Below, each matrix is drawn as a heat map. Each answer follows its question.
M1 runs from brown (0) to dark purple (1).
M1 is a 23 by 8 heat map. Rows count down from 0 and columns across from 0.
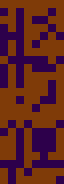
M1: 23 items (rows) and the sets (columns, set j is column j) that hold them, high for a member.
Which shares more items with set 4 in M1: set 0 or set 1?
set 0
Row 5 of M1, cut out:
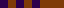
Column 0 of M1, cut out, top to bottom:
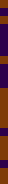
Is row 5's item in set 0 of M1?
yes
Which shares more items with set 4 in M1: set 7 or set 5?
set 5
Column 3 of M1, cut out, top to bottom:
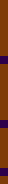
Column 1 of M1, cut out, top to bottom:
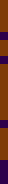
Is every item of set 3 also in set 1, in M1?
yes
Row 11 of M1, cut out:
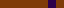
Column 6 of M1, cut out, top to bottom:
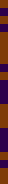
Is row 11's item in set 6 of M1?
yes
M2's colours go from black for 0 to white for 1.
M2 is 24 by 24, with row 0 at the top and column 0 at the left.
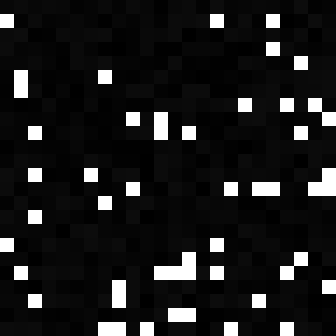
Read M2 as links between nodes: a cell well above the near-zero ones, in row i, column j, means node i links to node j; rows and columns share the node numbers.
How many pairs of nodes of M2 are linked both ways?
8
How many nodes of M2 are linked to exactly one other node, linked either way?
4
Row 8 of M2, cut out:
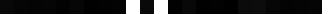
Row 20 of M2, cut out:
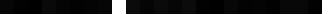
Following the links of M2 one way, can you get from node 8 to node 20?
yes
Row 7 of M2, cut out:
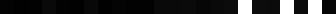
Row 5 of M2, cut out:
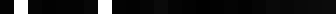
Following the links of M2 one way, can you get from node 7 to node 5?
no
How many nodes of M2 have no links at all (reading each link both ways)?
0
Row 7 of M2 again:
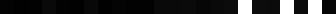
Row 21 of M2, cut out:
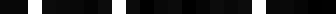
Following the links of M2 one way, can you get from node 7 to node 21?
yes
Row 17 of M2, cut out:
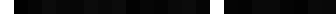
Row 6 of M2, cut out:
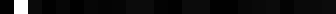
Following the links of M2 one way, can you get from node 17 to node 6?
no
